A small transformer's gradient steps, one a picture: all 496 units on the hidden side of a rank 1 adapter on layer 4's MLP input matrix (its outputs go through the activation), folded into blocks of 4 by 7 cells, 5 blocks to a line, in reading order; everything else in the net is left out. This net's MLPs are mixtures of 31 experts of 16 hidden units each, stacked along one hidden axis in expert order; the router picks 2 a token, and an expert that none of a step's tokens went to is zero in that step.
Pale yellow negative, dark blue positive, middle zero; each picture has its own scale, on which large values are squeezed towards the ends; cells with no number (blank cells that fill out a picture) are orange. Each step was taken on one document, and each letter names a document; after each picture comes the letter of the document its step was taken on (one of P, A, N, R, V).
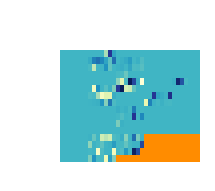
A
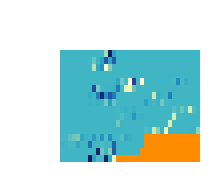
A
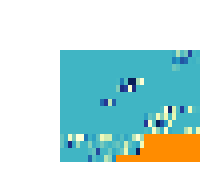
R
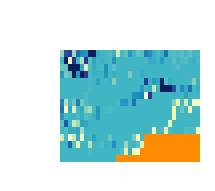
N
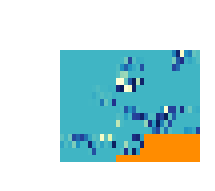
R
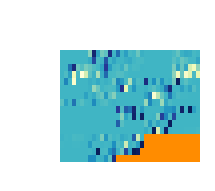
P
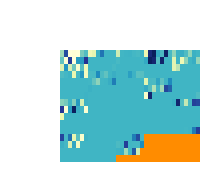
N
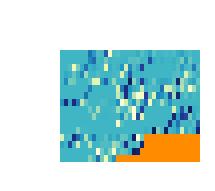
P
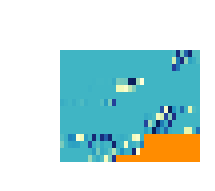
R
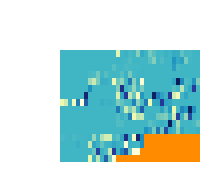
P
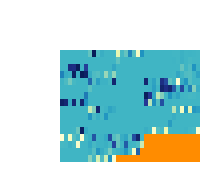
N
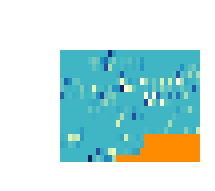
A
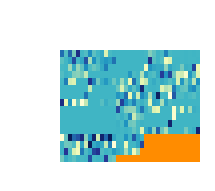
P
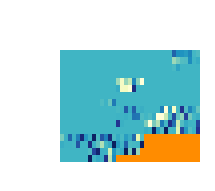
R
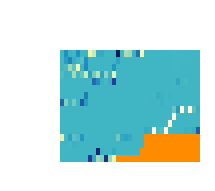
N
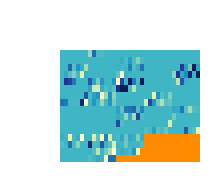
P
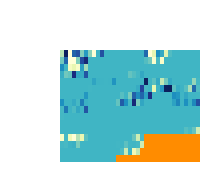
N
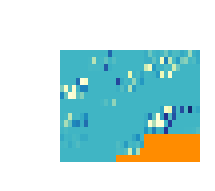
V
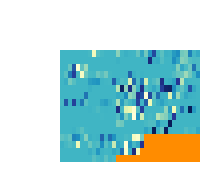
P
